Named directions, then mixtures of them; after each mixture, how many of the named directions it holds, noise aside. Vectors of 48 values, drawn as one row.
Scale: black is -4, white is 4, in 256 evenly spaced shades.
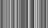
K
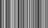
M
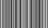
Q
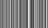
two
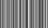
two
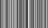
three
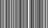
three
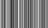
one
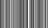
three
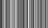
two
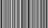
one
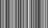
two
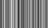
two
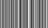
two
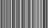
one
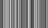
one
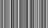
three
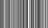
three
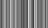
two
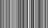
three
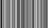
three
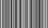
one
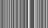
two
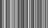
two
